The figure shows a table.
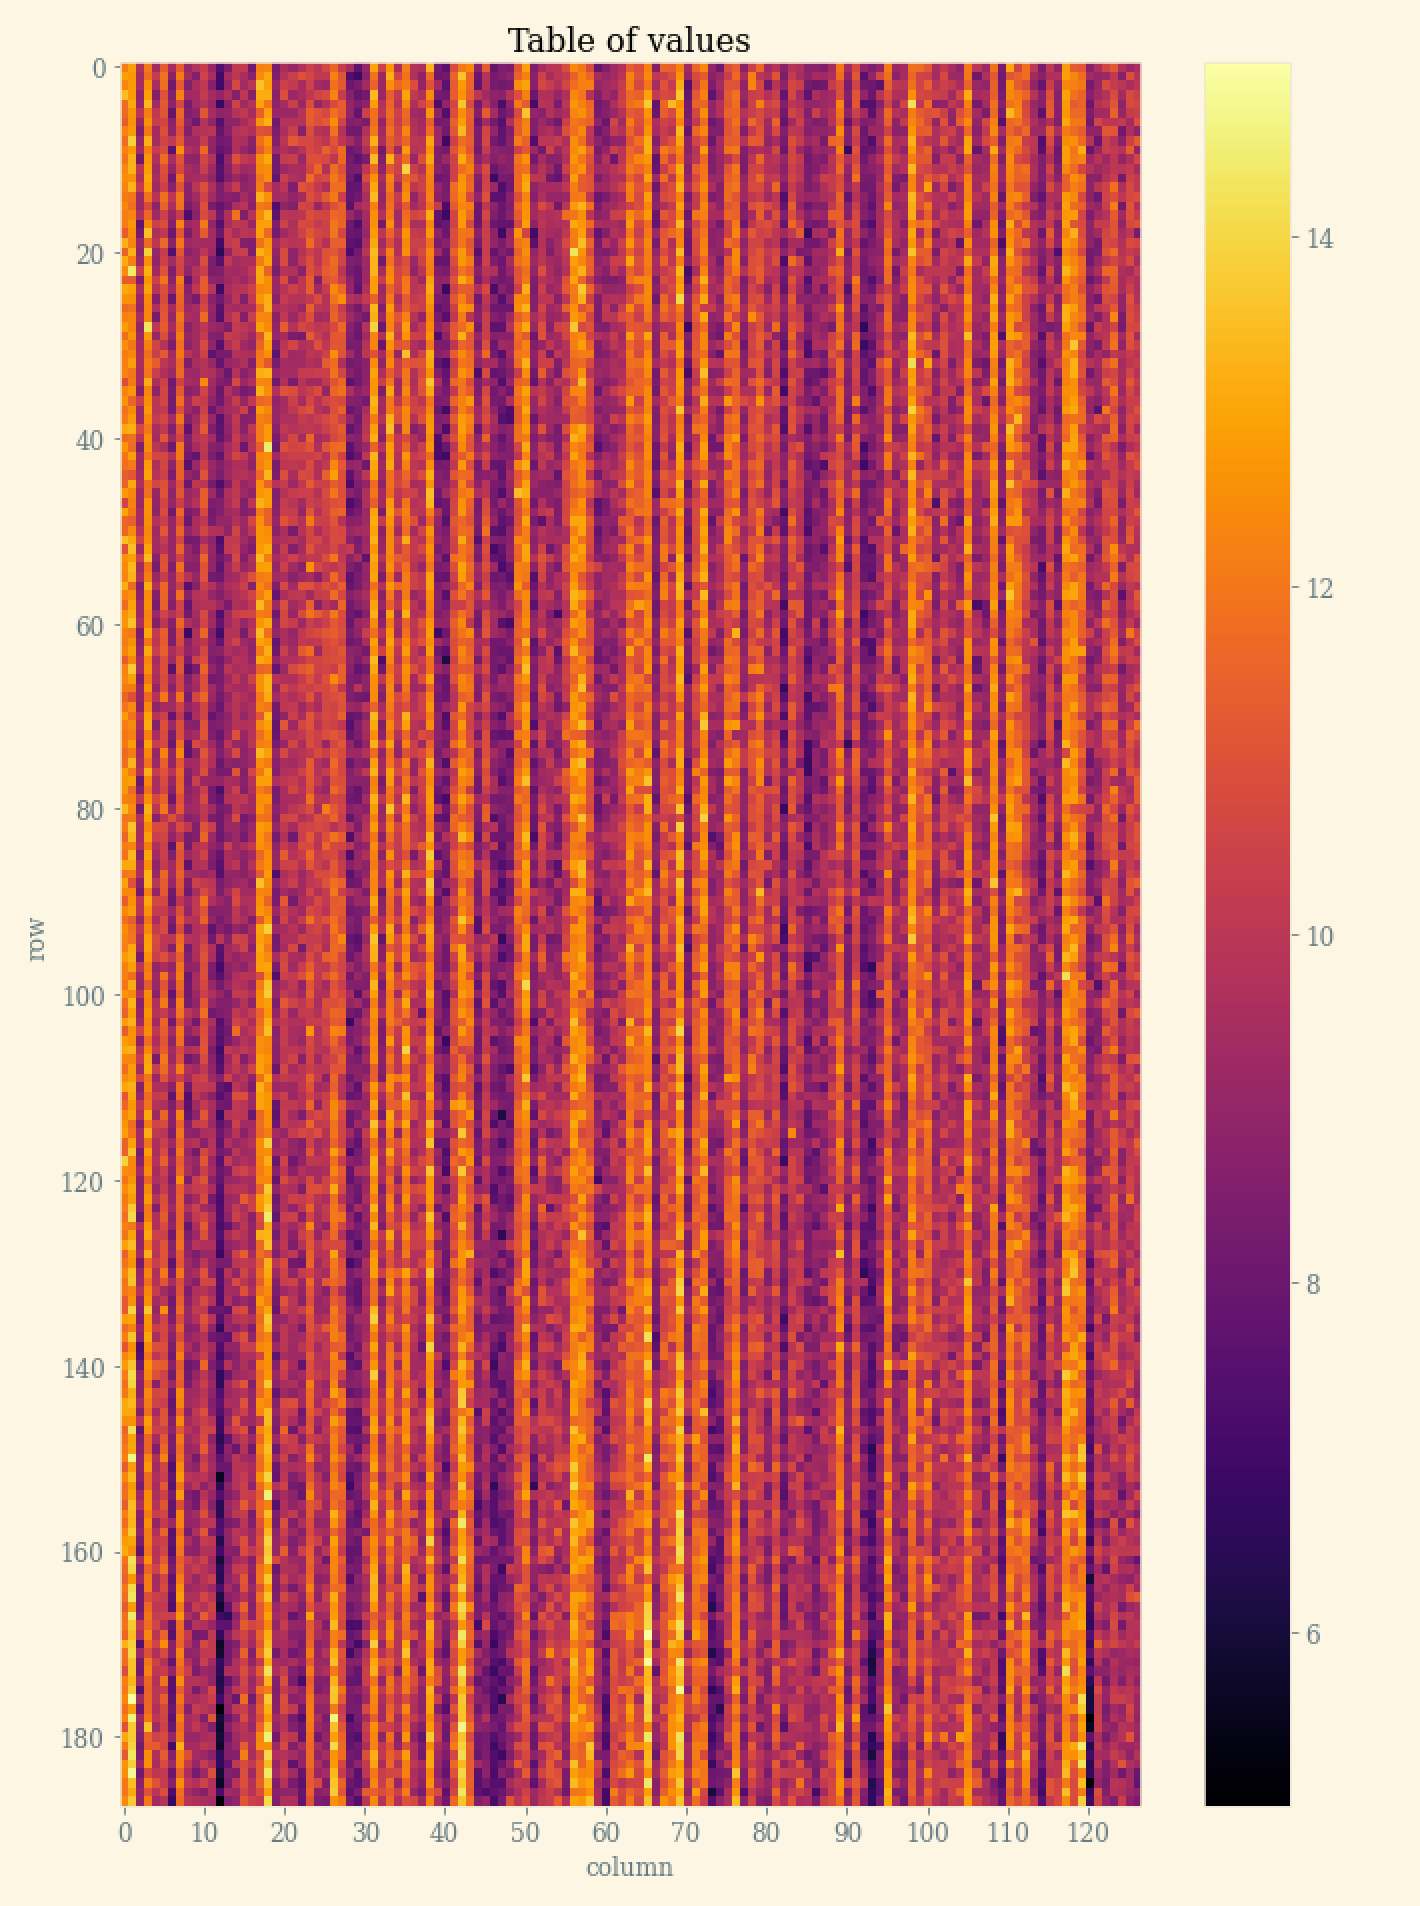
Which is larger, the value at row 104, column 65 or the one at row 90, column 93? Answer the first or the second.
the first
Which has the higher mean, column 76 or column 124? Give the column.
76
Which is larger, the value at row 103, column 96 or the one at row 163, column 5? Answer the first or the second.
the second
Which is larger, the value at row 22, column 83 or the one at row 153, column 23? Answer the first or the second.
the second
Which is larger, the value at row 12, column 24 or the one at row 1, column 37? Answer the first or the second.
the first
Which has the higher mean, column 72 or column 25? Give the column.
72
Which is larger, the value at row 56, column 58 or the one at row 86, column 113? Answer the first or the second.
the first
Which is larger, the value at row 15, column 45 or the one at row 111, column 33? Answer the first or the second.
the second
